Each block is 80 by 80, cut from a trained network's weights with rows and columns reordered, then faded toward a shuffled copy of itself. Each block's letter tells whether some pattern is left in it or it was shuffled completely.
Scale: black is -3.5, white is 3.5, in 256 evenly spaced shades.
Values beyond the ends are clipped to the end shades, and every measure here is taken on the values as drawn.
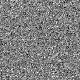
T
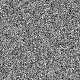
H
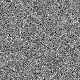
H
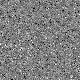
H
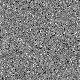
H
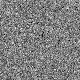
H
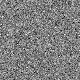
H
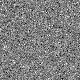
H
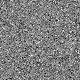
H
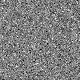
H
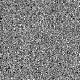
T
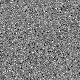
H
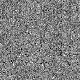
T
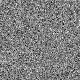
H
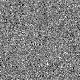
T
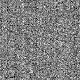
T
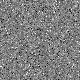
H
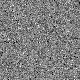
H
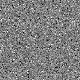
T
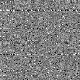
T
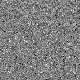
T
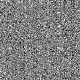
T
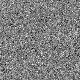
H
